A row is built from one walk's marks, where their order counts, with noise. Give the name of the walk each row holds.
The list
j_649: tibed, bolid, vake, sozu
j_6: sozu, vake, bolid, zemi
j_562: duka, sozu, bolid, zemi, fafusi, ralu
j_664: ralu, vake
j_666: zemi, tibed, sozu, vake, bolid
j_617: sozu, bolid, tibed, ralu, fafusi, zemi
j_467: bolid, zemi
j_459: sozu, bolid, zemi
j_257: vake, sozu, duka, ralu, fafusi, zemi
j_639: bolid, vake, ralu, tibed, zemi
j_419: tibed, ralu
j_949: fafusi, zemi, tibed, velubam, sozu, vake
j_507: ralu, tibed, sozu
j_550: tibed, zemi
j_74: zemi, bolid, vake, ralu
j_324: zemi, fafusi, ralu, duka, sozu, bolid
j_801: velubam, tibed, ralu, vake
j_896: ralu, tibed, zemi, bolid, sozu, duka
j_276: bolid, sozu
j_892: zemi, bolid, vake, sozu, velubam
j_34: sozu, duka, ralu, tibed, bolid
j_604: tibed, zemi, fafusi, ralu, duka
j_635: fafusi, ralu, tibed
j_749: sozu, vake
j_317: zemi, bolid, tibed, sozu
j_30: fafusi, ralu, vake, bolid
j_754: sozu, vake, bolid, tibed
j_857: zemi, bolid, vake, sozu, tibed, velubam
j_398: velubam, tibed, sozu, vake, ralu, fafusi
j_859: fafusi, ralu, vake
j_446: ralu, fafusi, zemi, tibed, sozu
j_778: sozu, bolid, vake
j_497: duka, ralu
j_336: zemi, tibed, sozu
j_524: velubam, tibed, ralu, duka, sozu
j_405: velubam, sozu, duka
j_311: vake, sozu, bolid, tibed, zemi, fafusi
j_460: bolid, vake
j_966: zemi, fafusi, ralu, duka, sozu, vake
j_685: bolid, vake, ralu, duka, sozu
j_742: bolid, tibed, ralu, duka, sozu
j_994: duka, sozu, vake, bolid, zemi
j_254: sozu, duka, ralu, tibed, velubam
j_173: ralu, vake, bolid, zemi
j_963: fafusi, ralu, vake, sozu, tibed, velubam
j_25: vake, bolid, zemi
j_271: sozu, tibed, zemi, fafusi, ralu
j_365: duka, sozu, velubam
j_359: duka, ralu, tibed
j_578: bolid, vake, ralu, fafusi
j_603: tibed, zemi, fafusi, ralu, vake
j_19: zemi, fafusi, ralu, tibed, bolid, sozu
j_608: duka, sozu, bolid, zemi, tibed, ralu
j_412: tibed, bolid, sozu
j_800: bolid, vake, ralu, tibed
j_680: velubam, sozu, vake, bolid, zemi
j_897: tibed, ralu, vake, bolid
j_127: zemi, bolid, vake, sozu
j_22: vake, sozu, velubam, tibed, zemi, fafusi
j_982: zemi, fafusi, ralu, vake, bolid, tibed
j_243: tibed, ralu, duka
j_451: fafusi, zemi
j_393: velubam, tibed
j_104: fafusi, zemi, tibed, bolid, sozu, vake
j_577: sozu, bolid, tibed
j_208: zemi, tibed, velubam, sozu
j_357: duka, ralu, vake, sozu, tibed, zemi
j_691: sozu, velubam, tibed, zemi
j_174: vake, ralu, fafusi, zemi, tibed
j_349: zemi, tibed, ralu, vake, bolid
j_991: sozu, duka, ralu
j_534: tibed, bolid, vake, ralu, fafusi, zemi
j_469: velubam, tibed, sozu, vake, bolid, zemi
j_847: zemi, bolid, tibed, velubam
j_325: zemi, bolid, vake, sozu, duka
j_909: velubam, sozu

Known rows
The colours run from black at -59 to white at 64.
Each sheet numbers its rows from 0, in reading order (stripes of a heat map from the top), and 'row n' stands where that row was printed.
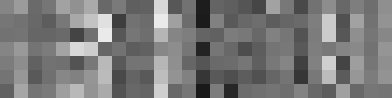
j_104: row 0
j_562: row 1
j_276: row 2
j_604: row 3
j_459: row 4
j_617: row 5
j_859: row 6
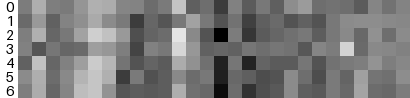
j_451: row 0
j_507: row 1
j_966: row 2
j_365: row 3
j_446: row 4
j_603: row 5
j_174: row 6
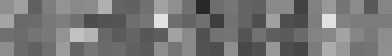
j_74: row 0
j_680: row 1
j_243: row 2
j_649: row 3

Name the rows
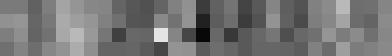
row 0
j_897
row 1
j_534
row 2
j_257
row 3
j_419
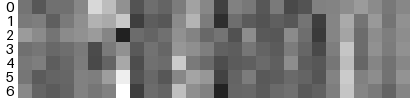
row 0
j_359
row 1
j_896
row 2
j_208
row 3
j_577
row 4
j_778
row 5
j_742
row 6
j_685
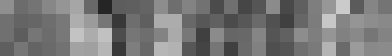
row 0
j_801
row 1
j_254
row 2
j_497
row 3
j_991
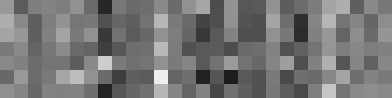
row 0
j_393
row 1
j_857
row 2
j_666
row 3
j_749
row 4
j_467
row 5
j_963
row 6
j_691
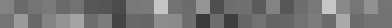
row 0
j_909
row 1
j_664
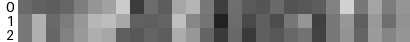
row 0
j_34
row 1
j_19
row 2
j_271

